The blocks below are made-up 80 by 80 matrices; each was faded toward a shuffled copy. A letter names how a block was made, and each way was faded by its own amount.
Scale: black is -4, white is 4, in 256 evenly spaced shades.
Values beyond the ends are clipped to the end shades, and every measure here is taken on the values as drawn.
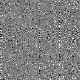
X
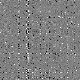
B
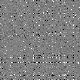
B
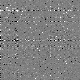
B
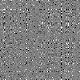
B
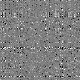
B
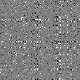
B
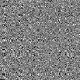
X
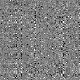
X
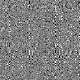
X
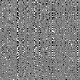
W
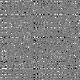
B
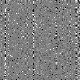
W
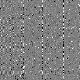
W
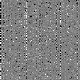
W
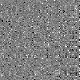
X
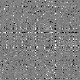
B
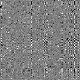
W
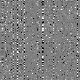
W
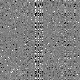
W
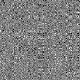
X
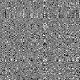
X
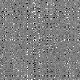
B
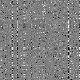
W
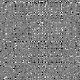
B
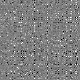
B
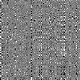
W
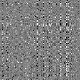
W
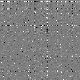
B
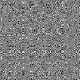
X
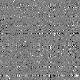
B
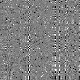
W
